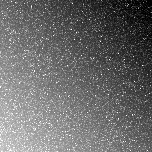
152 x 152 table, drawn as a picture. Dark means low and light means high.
Ninth with the lowest average: top right. Slope: up to the bottom left. Grain: fine. Stripes: none. Histogram: bell-shaped. Ninth with the highest average: bottom left.
